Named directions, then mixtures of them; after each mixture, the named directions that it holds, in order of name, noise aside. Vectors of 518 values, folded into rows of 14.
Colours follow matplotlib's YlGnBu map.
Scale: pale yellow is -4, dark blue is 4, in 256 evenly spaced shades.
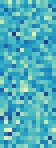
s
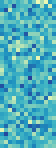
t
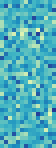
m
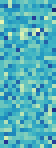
m, s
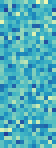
m, s, t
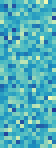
m, s, t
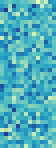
s, t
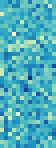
m, s, t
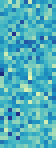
m, s, t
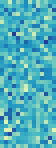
s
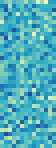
m, s, t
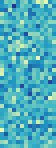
t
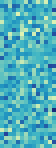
m, s, t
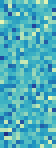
m, s, t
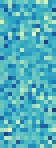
m, s, t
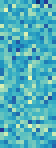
t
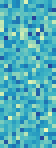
m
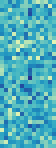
s, t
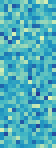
m, t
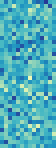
s, t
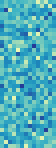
m, t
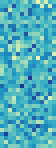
t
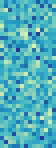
m, t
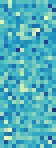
m, s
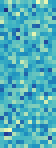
s, t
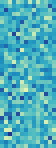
s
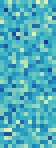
s, t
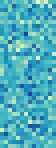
t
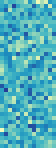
t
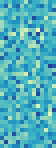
m
